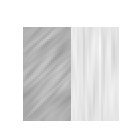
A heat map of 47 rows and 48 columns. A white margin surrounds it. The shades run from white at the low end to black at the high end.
The table splits into one row of 2 panels. Panel 1,1: low, slanting up to the right, faint in contrast. Panel 1,2: very low, streaked downward, faint in contrast.
